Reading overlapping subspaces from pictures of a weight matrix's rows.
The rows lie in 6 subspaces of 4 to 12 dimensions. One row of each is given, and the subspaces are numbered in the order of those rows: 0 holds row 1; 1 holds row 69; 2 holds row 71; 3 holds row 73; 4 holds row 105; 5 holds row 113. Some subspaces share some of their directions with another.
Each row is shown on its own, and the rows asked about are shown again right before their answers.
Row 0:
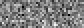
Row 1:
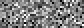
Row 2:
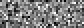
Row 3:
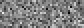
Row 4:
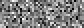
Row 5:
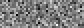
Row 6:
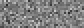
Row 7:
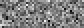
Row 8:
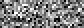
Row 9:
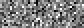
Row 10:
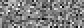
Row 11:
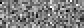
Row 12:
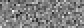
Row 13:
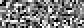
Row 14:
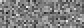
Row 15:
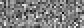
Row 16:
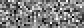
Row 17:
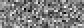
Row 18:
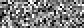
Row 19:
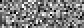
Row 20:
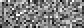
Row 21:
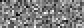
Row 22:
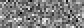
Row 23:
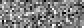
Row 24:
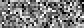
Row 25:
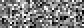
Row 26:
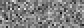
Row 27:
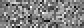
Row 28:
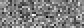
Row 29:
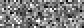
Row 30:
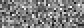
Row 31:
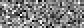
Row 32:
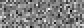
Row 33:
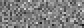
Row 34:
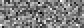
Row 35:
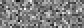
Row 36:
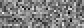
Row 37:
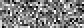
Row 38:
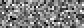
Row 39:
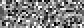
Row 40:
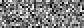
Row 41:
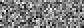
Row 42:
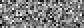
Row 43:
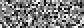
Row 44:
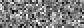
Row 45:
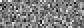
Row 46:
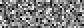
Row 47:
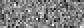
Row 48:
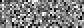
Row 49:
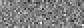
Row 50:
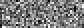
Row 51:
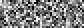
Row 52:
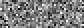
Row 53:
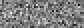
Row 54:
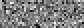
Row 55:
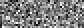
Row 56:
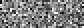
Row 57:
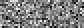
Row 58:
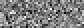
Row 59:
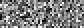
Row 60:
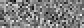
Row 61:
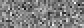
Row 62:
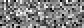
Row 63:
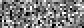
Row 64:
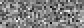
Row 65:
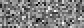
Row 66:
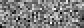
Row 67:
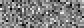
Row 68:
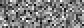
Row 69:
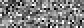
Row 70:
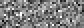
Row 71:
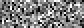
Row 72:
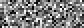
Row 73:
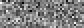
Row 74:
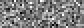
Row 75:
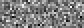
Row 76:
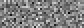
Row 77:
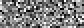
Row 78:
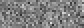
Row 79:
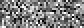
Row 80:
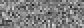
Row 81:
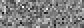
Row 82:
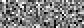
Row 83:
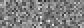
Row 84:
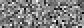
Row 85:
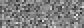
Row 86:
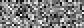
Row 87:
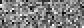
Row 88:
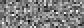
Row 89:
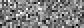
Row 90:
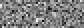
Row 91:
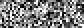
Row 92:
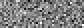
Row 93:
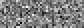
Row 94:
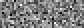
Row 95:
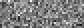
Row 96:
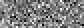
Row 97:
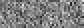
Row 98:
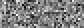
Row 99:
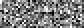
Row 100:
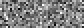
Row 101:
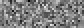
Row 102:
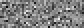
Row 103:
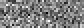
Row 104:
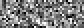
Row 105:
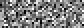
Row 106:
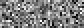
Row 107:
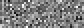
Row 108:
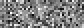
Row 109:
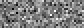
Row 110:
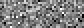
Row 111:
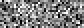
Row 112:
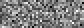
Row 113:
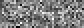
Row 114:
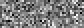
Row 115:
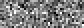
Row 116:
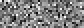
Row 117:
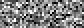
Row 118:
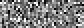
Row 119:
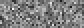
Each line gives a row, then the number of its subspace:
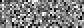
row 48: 0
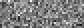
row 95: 5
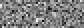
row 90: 3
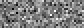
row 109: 0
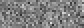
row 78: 2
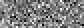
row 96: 0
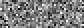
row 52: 2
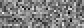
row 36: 3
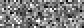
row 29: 3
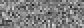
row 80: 1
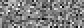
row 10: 1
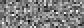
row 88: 0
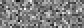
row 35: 3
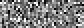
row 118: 5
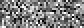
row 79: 0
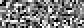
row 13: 5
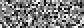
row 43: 0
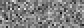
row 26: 2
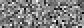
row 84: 0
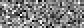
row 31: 3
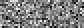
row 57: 1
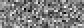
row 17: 5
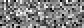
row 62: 3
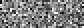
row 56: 2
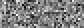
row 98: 3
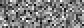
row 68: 4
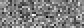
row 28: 0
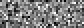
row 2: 5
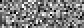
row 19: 0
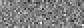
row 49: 4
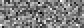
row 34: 0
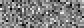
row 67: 2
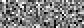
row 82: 3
